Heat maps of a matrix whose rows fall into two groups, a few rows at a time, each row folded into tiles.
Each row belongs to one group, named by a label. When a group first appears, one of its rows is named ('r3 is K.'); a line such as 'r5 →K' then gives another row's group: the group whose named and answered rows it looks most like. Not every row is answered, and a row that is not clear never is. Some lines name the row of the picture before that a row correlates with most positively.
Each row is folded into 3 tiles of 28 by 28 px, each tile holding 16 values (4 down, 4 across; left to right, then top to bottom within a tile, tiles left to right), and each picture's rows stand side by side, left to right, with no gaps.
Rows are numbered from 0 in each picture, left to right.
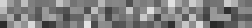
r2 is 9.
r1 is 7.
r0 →9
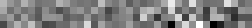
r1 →7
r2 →9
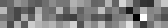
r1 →7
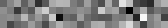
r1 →7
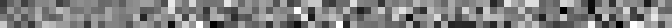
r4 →7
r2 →9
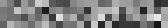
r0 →7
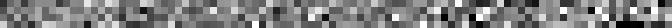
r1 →9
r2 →7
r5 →7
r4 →7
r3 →7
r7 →7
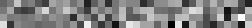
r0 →7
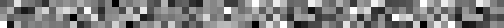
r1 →9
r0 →7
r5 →9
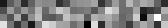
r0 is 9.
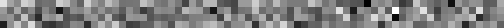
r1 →9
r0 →9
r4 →9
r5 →9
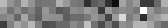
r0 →9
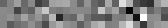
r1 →7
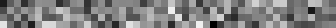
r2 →9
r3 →9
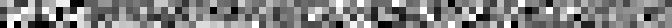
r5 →9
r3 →7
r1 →7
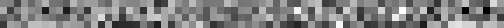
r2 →9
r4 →7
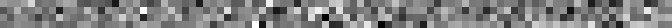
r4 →9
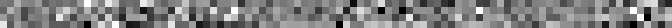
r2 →7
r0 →7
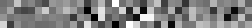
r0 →7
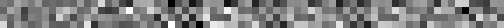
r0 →7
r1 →7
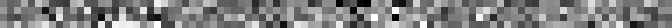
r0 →7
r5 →7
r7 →9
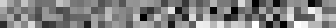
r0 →9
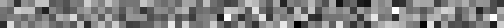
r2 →7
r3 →9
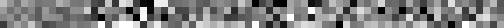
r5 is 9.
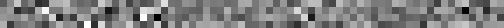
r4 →9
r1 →7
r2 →7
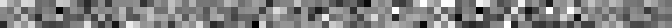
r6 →7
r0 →9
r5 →9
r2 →9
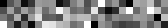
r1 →7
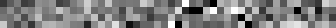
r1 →9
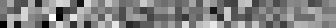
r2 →7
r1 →9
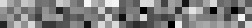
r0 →9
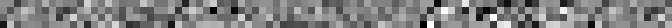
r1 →9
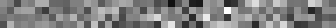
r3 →9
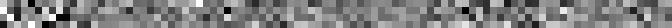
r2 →9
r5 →7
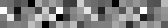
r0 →9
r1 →9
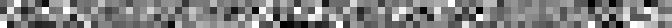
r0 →7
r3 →7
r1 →7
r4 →7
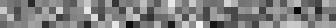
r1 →9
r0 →9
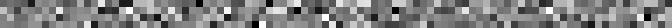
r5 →7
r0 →9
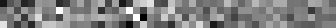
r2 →9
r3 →9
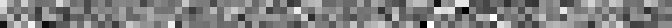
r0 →9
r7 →9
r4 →7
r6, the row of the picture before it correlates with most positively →0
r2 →7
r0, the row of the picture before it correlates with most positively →2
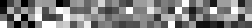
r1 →7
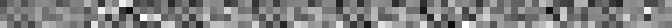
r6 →7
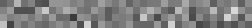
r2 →7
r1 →7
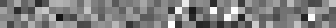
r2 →7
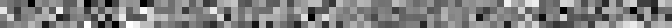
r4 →9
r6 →9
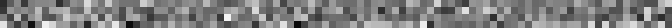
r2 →7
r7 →7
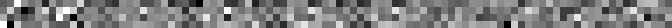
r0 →7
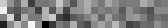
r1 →9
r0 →9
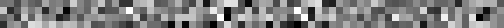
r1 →7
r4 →7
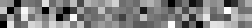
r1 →9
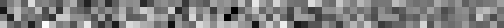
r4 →9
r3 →9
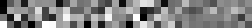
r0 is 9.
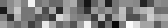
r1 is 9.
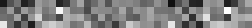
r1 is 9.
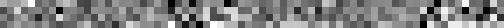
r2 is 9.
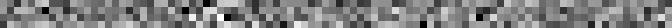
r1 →7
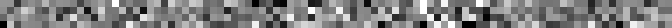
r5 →9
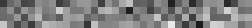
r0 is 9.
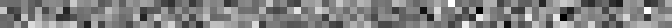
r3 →7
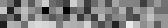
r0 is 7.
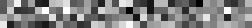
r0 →7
